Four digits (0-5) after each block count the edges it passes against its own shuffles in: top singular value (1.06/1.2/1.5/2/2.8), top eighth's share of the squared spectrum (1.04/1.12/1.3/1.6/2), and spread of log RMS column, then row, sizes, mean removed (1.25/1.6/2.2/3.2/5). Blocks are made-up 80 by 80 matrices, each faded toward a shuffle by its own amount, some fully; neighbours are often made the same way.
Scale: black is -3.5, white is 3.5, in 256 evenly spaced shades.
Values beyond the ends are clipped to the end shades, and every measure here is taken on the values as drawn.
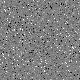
1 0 0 0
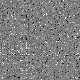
3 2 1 1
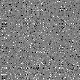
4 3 1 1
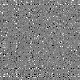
4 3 2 2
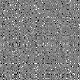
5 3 2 2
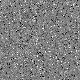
1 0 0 0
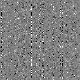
4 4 3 0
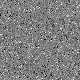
0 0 0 0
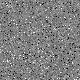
1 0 0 0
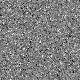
0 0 0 0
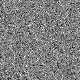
0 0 0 0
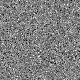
0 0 0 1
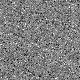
0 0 0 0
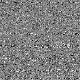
1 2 0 3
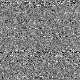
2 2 0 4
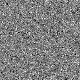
0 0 0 1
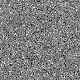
0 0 0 0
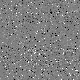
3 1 0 0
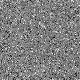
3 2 0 0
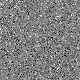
0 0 0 0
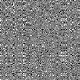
4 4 2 2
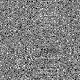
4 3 1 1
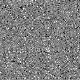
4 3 1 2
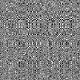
5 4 3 3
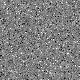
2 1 0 0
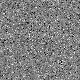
1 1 0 0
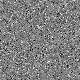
1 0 0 0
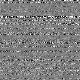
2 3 0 4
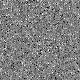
0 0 0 0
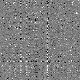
4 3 2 2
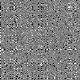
4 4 3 2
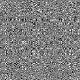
4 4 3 2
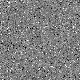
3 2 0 1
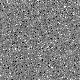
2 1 0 0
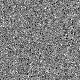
1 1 0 0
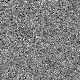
1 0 0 0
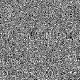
3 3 1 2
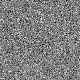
2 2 1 1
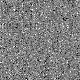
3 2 0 0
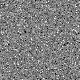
3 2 1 1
